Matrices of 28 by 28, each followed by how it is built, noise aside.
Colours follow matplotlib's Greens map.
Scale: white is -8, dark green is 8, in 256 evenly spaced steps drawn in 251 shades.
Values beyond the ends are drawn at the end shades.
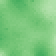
smooth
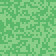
noise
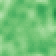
smooth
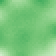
smooth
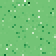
sparse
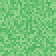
noise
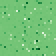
sparse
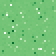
sparse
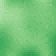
smooth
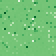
sparse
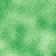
smooth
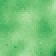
smooth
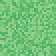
noise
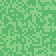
noise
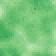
smooth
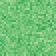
noise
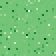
sparse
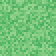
noise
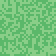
noise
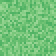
noise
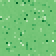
sparse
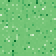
sparse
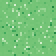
sparse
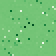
sparse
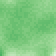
smooth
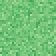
noise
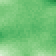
smooth
